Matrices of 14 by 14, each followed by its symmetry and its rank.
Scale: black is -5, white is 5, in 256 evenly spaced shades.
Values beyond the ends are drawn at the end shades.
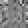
neither, rank three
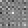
symmetric, rank two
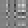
neither, rank one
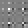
symmetric, rank one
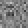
neither, rank three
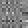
neither, rank two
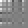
symmetric, rank one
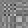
symmetric, rank two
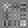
symmetric, rank two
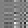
neither, rank one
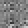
neither, rank three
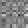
neither, rank two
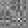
symmetric, rank two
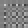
symmetric, rank one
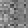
neither, rank three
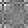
symmetric, rank two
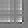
symmetric, rank one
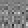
neither, rank two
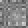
symmetric, rank two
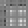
symmetric, rank one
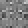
neither, rank three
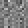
neither, rank three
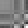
symmetric, rank one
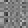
neither, rank two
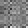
neither, rank two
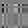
neither, rank one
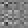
neither, rank two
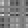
neither, rank one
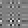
neither, rank one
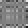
neither, rank one
